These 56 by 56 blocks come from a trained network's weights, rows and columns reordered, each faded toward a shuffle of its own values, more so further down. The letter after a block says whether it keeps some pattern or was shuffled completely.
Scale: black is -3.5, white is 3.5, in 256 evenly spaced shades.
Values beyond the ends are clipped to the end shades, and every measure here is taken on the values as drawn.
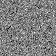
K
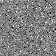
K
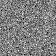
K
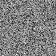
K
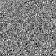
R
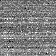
R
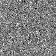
K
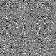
R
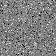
K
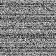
R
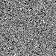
K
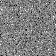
K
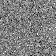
K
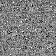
R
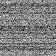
R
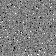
K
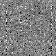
R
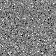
K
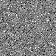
K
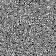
K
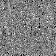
R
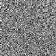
R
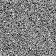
K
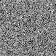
K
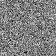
K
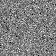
K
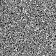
K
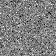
K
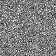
K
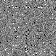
R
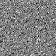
R
